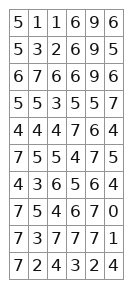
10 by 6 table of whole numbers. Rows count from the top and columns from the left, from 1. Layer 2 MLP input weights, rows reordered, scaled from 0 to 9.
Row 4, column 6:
7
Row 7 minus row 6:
-3 -2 1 1 -1 -1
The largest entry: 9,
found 3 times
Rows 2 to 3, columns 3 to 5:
2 6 9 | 6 6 9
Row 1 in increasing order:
1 1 5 6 6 9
